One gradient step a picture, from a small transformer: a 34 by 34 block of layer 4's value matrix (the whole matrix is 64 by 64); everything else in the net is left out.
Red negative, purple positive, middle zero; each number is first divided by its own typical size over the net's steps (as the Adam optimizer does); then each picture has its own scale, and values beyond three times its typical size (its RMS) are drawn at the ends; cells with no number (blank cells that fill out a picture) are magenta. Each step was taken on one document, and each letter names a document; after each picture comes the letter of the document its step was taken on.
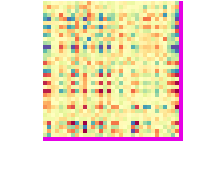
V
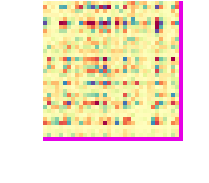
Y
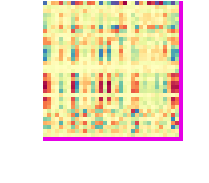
V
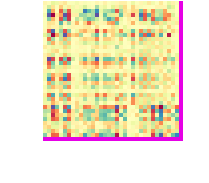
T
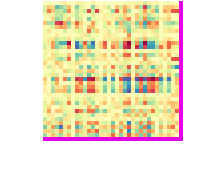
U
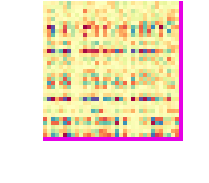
T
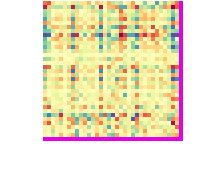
V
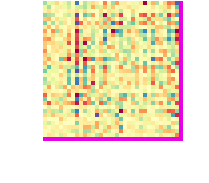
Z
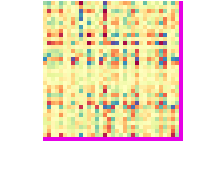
V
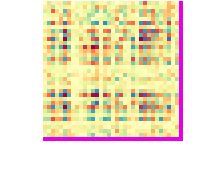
T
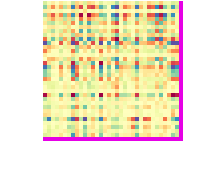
V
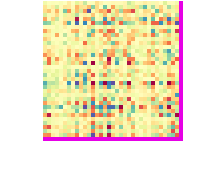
Z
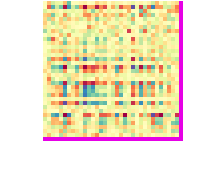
T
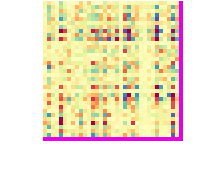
Y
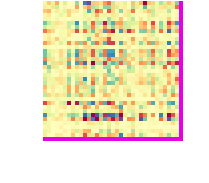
Z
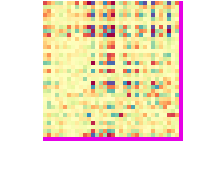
Z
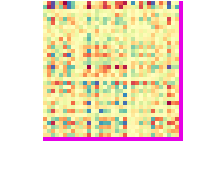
T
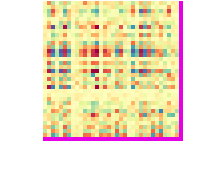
T
